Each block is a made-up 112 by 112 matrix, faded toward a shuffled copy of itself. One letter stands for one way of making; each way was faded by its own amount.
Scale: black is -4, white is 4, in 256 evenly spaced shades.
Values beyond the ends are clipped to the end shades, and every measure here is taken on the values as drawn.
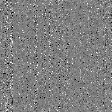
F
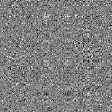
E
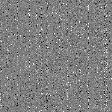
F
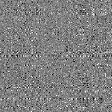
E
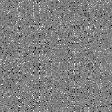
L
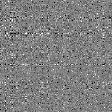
E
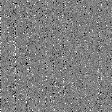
F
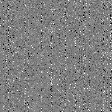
F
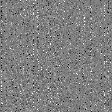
F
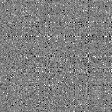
E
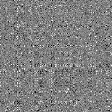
E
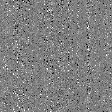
F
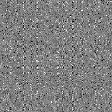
L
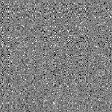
E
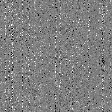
F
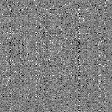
E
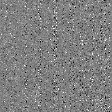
F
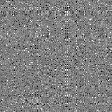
L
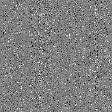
F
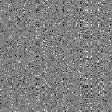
L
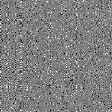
L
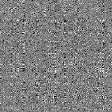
E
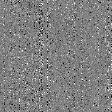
F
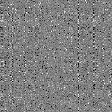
L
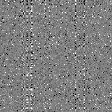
L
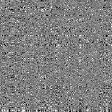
E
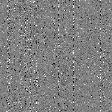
F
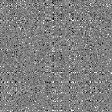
E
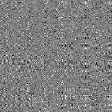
E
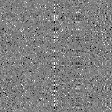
L
